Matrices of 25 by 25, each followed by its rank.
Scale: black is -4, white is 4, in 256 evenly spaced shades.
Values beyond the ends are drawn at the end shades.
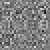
five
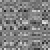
three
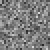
full rank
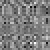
three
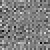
five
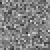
full rank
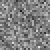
full rank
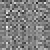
five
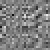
three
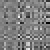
three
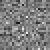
five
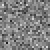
full rank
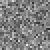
full rank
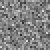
full rank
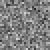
full rank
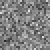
full rank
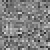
five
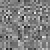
five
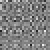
three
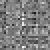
five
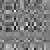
three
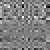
three
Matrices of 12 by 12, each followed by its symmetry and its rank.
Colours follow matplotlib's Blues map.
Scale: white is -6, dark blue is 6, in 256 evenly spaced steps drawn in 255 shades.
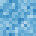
symmetric, full rank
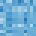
antisymmetric, rank two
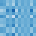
neither, rank one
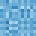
antisymmetric, rank two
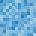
symmetric, full rank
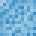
symmetric, full rank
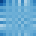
symmetric, rank one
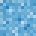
symmetric, full rank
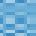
neither, rank one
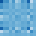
symmetric, rank one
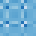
symmetric, rank one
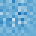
antisymmetric, rank two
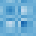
symmetric, rank one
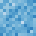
symmetric, full rank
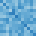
symmetric, full rank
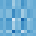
neither, rank one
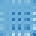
symmetric, rank one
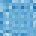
antisymmetric, rank two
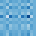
neither, rank one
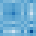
symmetric, rank one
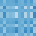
neither, rank one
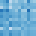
antisymmetric, rank two
